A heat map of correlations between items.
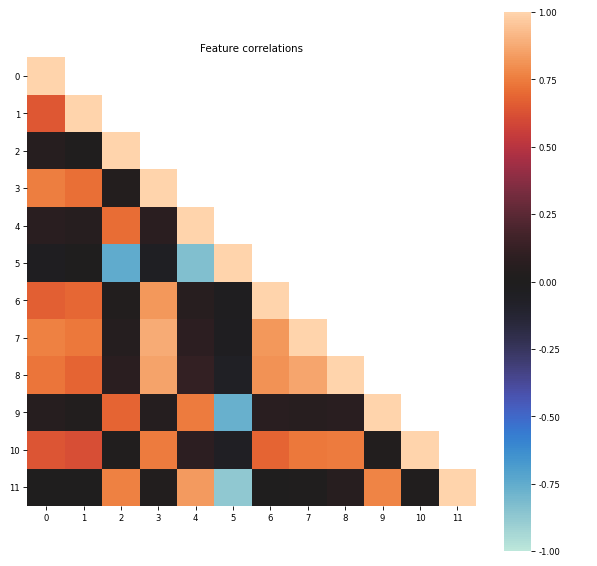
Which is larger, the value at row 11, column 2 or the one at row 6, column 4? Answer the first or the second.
the first
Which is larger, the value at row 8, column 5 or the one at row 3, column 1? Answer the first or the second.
the second
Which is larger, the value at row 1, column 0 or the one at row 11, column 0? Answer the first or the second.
the first
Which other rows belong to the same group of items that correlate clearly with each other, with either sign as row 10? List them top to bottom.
0, 1, 3, 6, 7, 8
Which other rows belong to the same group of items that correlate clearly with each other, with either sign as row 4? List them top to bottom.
2, 5, 9, 11
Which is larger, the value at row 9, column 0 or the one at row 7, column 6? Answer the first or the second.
the second
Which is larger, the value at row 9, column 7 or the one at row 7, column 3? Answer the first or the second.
the second
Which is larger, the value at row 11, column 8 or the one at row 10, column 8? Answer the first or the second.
the second
